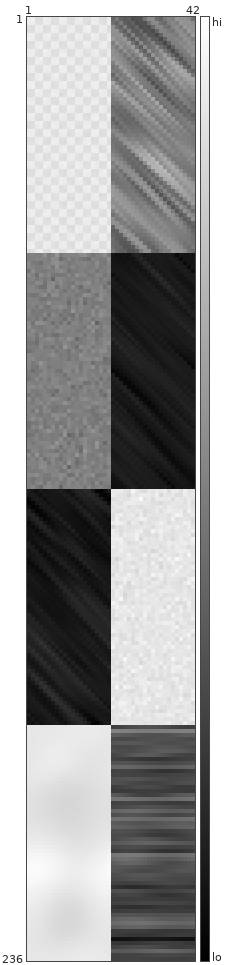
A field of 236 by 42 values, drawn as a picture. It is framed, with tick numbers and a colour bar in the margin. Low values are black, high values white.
The table splits into 4 rows of 2 panels. Panel 1,1: very high, checkered, faint in contrast. Panel 1,2: middling, slanting down to the right. Panel 2,1: middling, fine-grained, faint in contrast. Panel 2,2: very low, slanting down to the right, faint in contrast. Panel 3,1: very low, slanting down to the right, faint in contrast. Panel 3,2: very high, fine-grained, faint in contrast. Panel 4,1: very high, smooth, faint in contrast. Panel 4,2: low, streaked across.
